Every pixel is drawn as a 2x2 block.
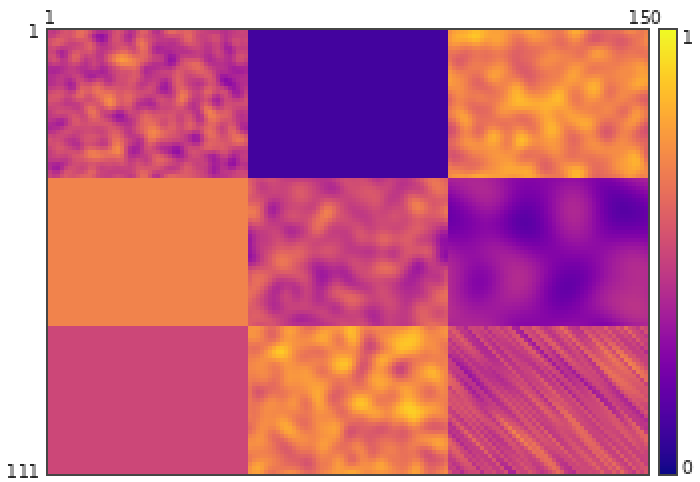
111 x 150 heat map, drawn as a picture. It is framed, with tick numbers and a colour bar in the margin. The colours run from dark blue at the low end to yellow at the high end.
It is made of 3 by 3 panels. Panel 1,1: middling, blotchy. Panel 1,2: very low, flat. Panel 1,3: high, blotchy. Panel 2,1: high, flat. Panel 2,2: middling, blotchy. Panel 2,3: low, smooth. Panel 3,1: middling, flat. Panel 3,2: high, blotchy. Panel 3,3: middling, slanting down to the right.
